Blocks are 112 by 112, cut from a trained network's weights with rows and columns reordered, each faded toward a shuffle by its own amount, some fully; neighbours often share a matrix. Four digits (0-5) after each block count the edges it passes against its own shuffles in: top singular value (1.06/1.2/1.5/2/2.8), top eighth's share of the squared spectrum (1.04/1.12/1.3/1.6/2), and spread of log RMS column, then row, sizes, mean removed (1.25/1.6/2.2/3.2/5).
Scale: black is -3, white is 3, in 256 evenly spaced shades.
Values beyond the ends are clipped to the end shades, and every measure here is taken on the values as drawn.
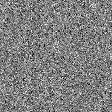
2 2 1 0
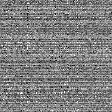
5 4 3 2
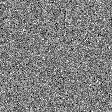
0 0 0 0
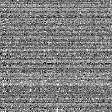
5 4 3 2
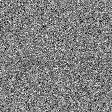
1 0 0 0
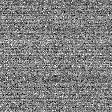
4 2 1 1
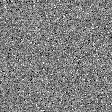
0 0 0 0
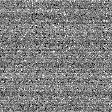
3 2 2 1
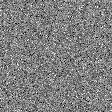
0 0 0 0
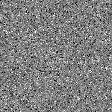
2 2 0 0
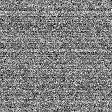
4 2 0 1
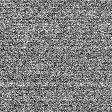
3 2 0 0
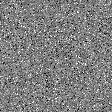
0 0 0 0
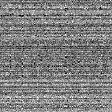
5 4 2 3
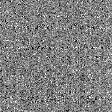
3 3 0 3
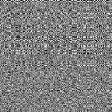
5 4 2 4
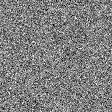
2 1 0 0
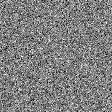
1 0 0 0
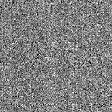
3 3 1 2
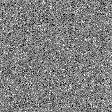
1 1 0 1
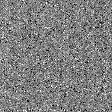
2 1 0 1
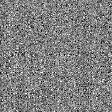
3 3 1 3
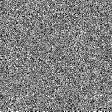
3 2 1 2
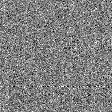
2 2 0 1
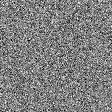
1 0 0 0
